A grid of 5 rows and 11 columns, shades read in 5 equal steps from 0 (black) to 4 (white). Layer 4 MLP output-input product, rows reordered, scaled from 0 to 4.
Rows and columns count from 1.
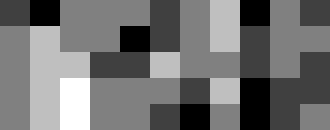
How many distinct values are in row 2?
4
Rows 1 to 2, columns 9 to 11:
0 2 1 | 1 2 2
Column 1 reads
1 2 2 2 2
